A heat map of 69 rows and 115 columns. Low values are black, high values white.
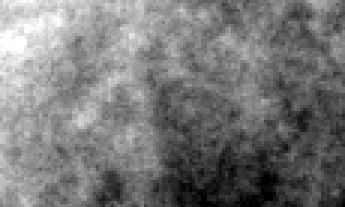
Neither half mirrors the other. The histogram is bell-shaped. No regular stripes run through it. Values rise toward the top left. There are no lone odd cells. The top left is the ninth with the highest average.
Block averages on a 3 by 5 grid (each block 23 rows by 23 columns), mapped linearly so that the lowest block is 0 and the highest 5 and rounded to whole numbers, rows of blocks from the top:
5 4 3 2 2
4 3 2 2 1
3 2 1 0 1
